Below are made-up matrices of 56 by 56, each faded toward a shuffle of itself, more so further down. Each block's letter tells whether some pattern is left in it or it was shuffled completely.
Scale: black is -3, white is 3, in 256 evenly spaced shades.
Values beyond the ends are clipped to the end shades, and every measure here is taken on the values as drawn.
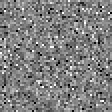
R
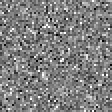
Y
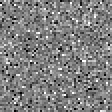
Y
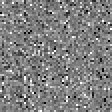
R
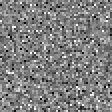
Y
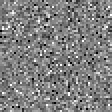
R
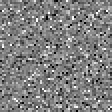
R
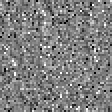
R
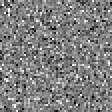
Y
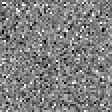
R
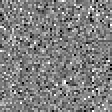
R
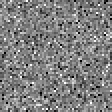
Y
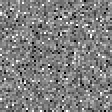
Y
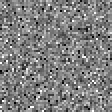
Y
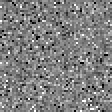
Y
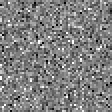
Y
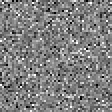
R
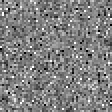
R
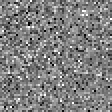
R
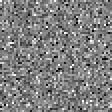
Y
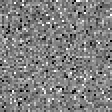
R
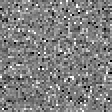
R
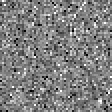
R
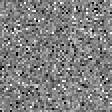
R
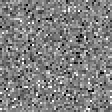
Y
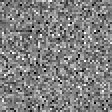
Y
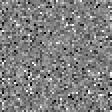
R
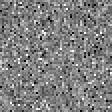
R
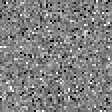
R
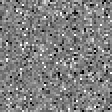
R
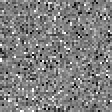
R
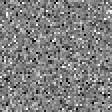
Y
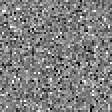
Y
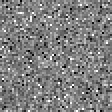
Y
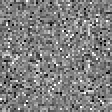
R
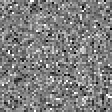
R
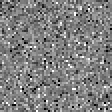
R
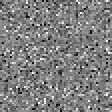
R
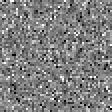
Y
